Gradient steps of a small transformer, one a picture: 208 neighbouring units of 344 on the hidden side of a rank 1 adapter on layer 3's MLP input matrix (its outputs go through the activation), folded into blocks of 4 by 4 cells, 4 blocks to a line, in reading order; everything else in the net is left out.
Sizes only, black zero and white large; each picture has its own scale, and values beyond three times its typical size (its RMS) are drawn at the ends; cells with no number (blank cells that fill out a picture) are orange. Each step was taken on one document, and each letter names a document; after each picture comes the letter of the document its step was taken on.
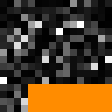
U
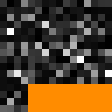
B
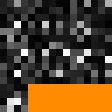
B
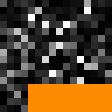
U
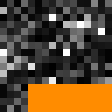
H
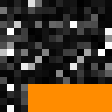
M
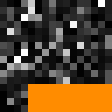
M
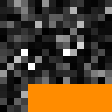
H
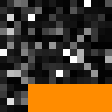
B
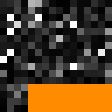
M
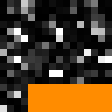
U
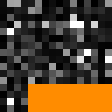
B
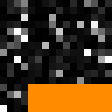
U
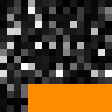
M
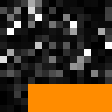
M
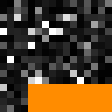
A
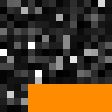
A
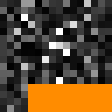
H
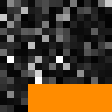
A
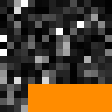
H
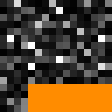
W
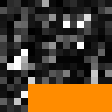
H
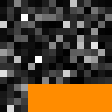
H
